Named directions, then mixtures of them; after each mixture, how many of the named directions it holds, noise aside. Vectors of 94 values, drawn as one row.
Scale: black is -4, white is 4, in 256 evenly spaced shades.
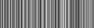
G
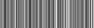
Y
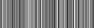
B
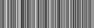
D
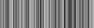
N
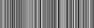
two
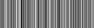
one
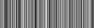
two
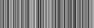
two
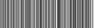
three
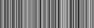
three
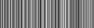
one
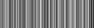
two
